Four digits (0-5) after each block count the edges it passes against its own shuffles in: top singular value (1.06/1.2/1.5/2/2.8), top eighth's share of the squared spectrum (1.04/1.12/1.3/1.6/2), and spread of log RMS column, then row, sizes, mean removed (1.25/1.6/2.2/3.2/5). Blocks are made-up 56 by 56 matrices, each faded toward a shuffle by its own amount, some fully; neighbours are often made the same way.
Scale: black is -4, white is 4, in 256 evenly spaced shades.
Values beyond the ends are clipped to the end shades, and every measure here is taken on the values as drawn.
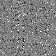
1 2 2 0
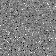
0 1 0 0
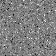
0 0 0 0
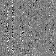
2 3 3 0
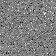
0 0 0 0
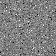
0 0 0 0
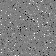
0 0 0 0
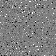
2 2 0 1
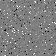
0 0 0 0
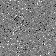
1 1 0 0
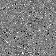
2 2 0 1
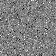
1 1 0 0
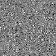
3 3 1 1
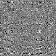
3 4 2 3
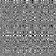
4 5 2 3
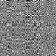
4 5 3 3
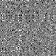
3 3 1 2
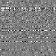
4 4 1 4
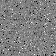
1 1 0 0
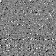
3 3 0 2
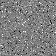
1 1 0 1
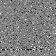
3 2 0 1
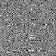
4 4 1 3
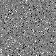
1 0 0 0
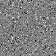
3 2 1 0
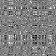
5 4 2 3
